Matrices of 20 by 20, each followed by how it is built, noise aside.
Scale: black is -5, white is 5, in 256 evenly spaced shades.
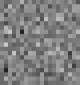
low rank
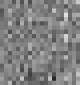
low rank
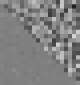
upper triangular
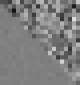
upper triangular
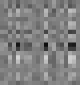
low rank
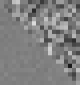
upper triangular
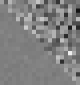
upper triangular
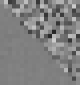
upper triangular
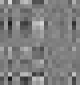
low rank
